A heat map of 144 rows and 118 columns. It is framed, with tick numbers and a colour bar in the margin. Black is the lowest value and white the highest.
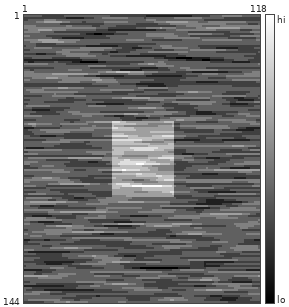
The grain runs across in streaks. The ninth with the highest average is the centre. An odd patch, higher than its surroundings, sits in the centre.
